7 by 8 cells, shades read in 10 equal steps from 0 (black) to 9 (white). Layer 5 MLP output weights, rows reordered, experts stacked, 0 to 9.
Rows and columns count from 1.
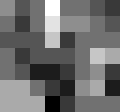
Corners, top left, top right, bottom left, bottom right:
5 2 6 4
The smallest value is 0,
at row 7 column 4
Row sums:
34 35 30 32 22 31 32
